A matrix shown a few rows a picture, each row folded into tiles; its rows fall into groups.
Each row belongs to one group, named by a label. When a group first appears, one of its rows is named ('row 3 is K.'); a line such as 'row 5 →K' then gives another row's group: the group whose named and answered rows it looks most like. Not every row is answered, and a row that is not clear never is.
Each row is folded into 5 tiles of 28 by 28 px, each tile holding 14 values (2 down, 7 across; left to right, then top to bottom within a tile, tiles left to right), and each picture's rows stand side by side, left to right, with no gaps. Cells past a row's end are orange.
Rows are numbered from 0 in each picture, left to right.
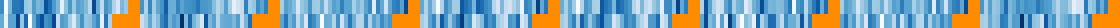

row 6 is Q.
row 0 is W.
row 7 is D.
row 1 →D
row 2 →Q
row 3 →D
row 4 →D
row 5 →Q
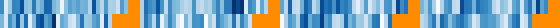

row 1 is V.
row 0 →W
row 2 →D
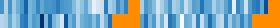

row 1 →Q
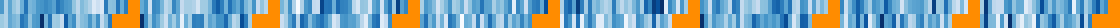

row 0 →D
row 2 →D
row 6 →W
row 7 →Q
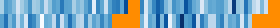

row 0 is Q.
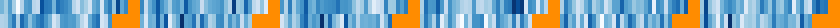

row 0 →D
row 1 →W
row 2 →D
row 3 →V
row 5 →Q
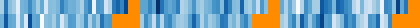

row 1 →V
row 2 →D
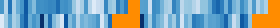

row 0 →D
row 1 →V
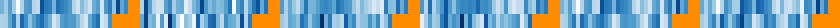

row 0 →D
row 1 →Q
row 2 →D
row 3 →D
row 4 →D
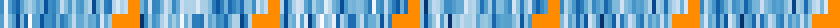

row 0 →W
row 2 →Q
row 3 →Q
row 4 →W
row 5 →W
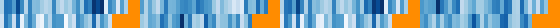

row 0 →V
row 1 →D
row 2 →V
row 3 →V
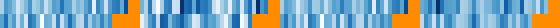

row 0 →Q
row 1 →D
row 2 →Q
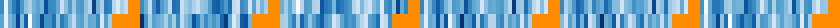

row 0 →W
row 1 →V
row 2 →D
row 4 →W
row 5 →W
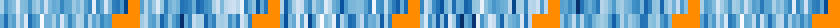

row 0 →Q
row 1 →D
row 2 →Q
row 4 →V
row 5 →Q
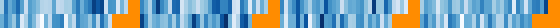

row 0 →V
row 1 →V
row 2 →W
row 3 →Q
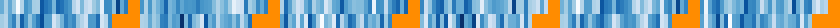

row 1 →D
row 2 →Q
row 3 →W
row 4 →D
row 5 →W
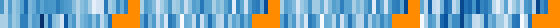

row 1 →Q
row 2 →Q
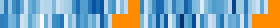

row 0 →V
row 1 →W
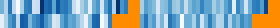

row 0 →D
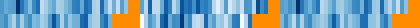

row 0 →V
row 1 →D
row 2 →V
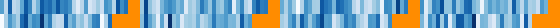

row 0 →D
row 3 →W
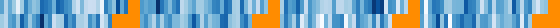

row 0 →D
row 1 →V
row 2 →V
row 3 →W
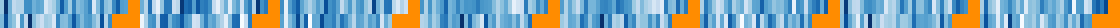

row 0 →Q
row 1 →D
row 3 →D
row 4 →D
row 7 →Q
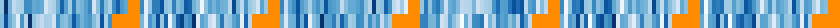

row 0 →Q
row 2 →W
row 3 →V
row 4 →W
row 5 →W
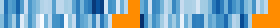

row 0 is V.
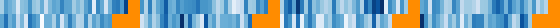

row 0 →Q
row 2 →V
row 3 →V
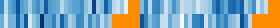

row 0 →W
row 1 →V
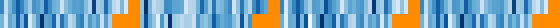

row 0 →W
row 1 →Q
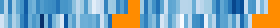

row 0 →D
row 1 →V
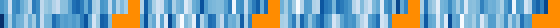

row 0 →V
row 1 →Q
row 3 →Q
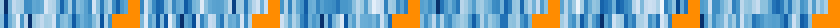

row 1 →W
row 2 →D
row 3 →V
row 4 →D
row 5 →V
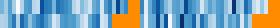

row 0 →D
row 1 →W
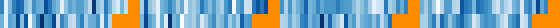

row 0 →W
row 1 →Q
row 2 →D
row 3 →D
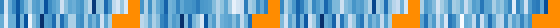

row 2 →W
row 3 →Q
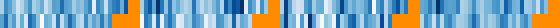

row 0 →Q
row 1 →V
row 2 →Q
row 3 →V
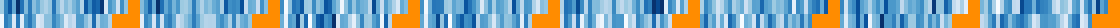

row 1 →V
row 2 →W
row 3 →W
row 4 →V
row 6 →W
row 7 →D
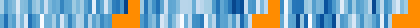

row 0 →Q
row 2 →W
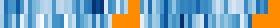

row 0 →V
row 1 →D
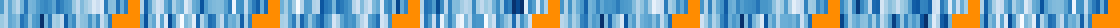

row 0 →D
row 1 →Q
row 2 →D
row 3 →V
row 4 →D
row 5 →D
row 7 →Q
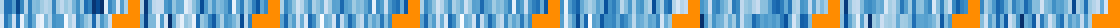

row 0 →V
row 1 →Q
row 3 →Q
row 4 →W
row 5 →V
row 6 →Q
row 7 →W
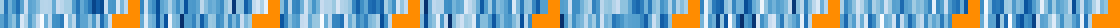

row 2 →V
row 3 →Q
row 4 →V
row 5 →W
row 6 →Q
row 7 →W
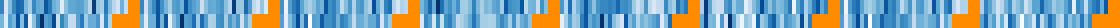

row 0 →W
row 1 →W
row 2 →W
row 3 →V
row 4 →D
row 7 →Q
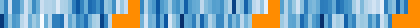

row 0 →V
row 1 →W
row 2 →D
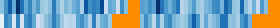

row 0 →V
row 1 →V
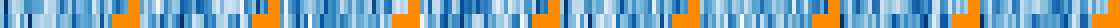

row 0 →Q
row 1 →D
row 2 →W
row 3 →D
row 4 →Q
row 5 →Q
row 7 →V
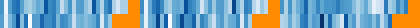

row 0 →W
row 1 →W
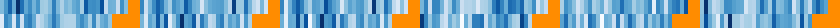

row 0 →V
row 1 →W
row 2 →W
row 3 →V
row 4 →Q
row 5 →Q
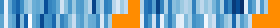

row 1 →V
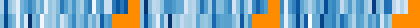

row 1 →Q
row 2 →W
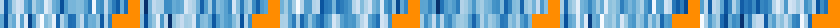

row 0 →Q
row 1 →Q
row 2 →D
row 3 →V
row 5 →D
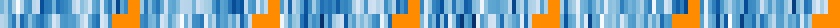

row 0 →D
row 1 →V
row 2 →D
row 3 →W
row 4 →Q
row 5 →W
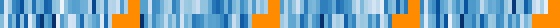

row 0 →W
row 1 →V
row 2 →D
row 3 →W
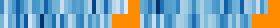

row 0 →W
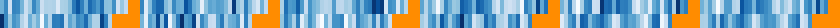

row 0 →V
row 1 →W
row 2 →V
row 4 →D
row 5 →D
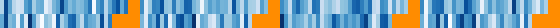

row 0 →Q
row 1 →W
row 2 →V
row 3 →W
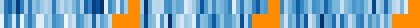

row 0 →V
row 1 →Q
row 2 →W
